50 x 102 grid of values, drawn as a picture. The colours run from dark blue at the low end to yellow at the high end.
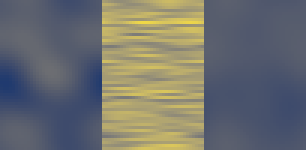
The table splits into one row of 3 panels. Panel 1,1: low, smooth. Panel 1,2: high, streaked across. Panel 1,3: low, smooth, faint in contrast.
